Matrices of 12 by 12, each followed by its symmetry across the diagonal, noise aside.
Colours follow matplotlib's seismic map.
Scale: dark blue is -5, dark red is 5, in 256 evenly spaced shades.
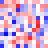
neither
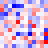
neither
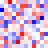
antisymmetric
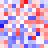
antisymmetric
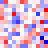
neither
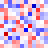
antisymmetric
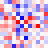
antisymmetric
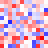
neither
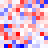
neither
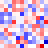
antisymmetric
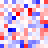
antisymmetric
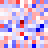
neither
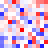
antisymmetric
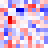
antisymmetric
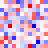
neither
